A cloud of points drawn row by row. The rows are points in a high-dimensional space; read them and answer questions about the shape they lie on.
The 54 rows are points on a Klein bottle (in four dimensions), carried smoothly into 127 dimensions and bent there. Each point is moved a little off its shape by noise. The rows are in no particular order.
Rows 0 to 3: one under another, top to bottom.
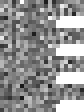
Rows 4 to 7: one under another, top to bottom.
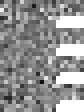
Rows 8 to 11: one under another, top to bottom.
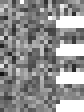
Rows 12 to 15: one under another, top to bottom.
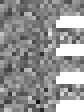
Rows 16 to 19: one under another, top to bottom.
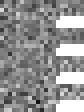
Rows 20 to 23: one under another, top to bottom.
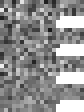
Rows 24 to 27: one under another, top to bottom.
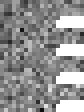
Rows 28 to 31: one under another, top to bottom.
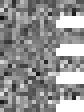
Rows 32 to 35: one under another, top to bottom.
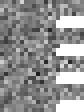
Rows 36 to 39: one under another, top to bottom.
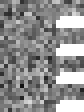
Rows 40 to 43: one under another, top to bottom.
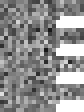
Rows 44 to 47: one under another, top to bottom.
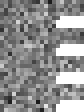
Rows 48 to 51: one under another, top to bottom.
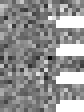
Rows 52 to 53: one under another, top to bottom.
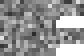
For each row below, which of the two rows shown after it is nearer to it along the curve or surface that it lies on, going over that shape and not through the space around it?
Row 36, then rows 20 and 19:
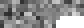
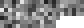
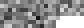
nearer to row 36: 19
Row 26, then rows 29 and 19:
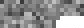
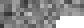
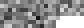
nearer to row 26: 29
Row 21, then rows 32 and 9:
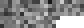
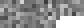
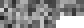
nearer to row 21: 9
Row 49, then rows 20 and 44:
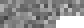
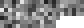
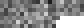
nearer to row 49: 20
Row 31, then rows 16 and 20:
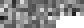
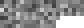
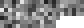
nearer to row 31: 20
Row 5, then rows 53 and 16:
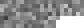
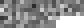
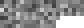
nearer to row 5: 53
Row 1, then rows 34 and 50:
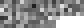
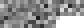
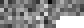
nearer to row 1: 34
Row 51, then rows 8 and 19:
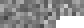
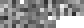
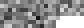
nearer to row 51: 8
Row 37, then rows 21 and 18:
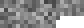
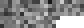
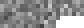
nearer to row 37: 21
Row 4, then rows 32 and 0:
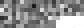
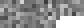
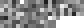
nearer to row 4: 0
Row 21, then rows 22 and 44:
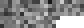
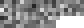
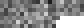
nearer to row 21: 44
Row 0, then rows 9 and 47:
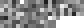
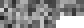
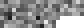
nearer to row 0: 9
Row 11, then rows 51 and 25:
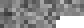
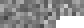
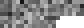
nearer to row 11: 25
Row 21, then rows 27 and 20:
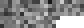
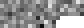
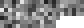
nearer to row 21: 20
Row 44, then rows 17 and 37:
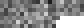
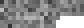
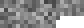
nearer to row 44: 37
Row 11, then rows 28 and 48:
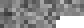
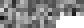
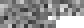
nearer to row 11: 28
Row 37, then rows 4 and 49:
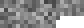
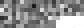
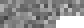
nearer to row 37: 4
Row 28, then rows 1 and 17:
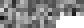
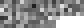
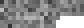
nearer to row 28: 1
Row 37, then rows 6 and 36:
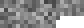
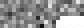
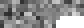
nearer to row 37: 36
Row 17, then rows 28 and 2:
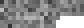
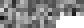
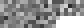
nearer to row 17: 28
